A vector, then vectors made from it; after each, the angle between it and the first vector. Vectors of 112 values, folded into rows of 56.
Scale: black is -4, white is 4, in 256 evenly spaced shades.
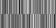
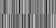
partly aligned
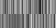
partly aligned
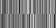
nearly parallel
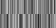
partly opposed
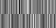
nearly parallel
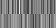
nearly opposite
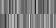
orthogonal
